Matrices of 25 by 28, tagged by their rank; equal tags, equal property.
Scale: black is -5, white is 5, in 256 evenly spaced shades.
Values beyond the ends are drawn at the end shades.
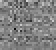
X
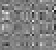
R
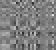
R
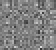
X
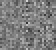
X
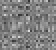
R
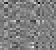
R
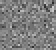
X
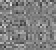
X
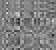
R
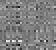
R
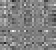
R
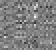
X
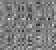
R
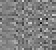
R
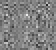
X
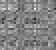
R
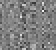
X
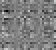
R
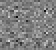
X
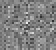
X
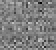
X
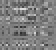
R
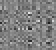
R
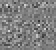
X
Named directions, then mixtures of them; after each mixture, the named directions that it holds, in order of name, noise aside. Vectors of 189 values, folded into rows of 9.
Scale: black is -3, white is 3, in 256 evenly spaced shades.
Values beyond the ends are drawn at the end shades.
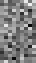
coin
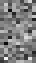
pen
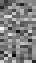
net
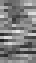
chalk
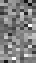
coin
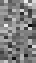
coin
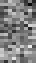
chalk, coin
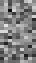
coin, pen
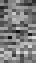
chalk, coin, net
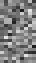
chalk, coin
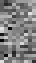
chalk, net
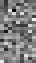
coin, net, pen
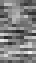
chalk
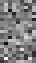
pen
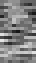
chalk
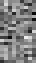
chalk, net, pen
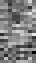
chalk, pen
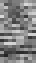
chalk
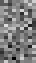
coin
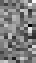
coin, pen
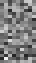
coin, net, pen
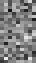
pen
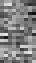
chalk, net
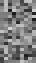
coin, pen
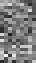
chalk, coin, net
